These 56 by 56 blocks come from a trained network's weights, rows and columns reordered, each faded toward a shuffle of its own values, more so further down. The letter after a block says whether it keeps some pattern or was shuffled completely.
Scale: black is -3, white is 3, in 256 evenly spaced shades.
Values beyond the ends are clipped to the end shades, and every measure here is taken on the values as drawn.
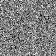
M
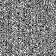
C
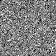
M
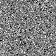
M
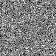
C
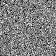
M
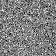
M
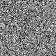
C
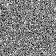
M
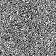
M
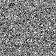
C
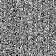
C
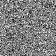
C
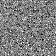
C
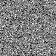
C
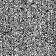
C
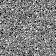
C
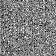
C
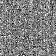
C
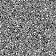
M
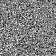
M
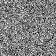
M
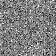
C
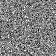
M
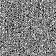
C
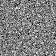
M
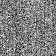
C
